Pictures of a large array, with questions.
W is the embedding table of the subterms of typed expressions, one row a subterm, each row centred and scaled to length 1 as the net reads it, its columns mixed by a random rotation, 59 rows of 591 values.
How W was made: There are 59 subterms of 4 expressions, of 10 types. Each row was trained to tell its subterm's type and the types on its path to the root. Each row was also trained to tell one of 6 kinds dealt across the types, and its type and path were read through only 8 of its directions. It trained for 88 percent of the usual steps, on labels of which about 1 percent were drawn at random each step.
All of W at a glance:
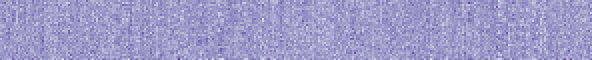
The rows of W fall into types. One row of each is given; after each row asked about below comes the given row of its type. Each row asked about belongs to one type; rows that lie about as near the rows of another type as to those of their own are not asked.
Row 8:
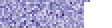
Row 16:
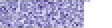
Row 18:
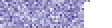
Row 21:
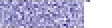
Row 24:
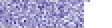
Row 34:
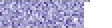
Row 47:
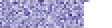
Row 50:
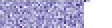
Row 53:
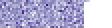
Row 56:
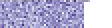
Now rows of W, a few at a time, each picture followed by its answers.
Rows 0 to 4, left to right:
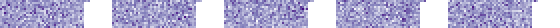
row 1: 47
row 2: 47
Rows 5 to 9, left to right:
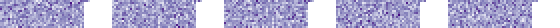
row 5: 56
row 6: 24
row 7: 47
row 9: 34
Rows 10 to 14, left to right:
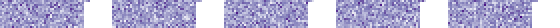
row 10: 21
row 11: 24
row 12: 8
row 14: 47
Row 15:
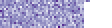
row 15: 24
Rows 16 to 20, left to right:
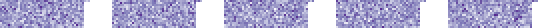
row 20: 18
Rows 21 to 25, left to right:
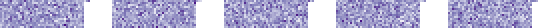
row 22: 8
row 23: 34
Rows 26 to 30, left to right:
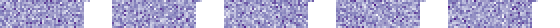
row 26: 16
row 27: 47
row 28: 8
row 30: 8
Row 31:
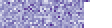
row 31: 56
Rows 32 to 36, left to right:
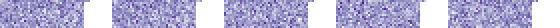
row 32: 24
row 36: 8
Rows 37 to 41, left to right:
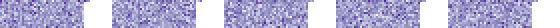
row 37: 18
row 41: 18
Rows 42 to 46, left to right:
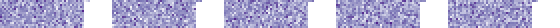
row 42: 16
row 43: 18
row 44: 24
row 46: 56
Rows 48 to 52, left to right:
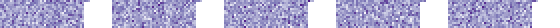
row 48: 18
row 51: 34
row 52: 56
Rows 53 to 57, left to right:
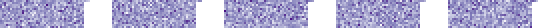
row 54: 24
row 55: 47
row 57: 18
